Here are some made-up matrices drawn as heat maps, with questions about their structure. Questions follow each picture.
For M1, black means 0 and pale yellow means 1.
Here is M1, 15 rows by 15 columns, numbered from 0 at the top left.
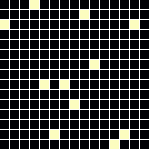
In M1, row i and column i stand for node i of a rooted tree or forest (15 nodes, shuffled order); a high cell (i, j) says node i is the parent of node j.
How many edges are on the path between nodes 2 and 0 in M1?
1
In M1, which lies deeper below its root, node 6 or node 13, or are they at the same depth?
node 6
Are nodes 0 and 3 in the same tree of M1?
yes
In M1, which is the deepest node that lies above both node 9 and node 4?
8
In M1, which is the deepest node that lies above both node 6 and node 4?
8
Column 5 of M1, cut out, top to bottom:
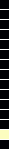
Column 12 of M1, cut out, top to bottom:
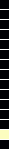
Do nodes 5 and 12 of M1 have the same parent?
yes
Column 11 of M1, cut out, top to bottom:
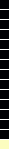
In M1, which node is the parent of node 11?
14
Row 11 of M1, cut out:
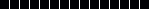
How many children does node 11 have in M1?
0
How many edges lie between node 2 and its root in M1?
0
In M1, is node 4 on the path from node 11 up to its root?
no
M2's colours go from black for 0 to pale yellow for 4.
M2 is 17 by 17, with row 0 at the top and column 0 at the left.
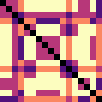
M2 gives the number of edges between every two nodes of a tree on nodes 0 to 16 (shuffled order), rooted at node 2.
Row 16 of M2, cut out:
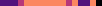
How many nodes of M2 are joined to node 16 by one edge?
5
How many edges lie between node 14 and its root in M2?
2
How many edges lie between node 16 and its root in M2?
1
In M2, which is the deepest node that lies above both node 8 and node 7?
3
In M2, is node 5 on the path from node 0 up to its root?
no
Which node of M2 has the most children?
3
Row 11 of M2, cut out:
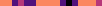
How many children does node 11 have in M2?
4
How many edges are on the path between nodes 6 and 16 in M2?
3
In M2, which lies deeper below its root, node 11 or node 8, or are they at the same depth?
node 8
